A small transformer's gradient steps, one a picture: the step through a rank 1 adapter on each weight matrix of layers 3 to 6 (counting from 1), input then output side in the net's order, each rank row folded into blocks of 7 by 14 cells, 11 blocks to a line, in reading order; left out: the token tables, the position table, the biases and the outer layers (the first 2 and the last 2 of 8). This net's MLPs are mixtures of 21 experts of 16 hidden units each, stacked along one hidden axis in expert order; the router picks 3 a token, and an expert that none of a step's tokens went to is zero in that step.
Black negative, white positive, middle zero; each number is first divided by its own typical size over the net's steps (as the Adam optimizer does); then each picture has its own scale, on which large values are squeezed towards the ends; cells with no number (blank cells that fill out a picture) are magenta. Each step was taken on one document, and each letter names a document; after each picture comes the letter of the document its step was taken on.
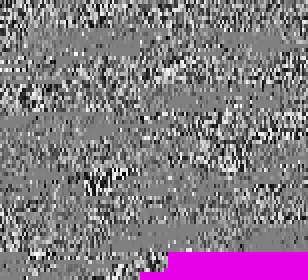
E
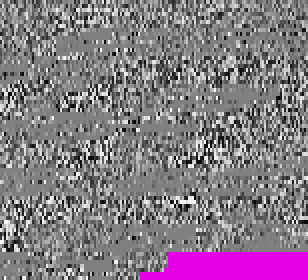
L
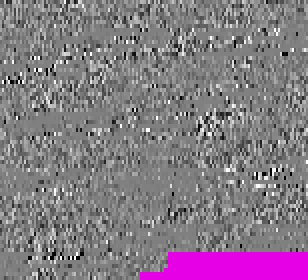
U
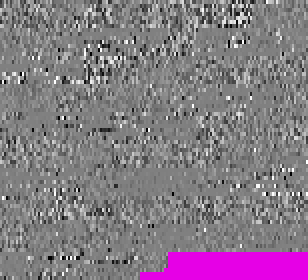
U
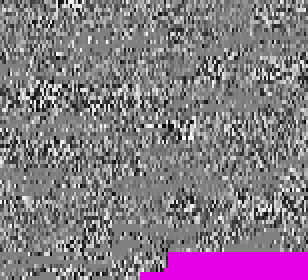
L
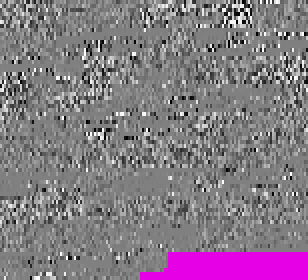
U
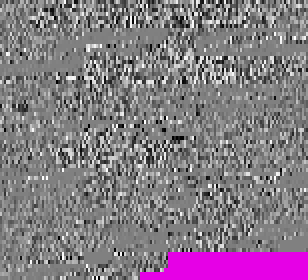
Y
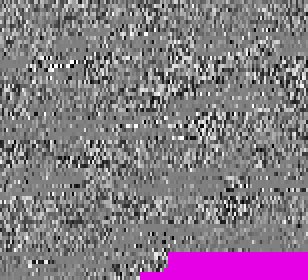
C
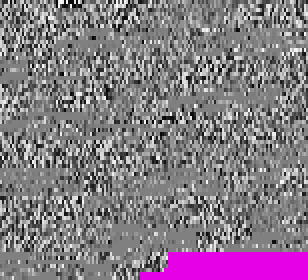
E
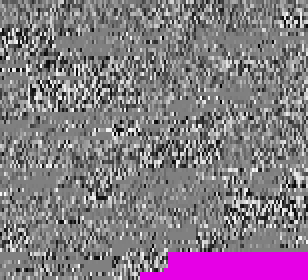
L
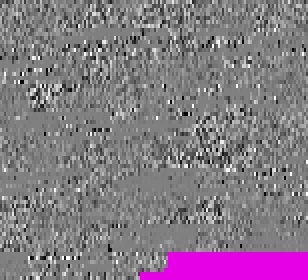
U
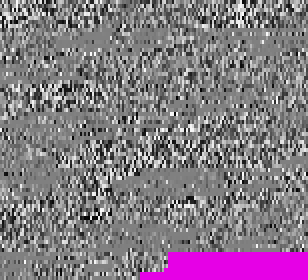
L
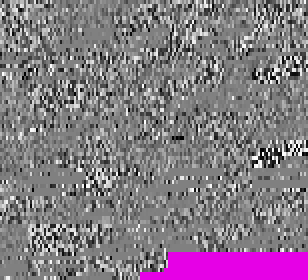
C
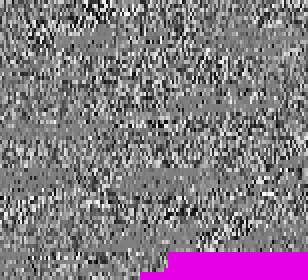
L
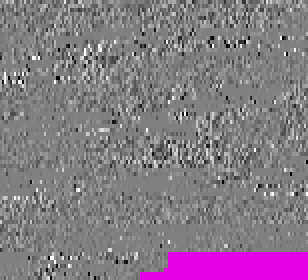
U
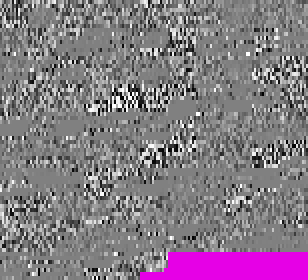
C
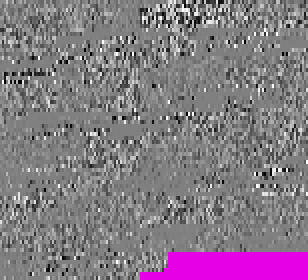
U
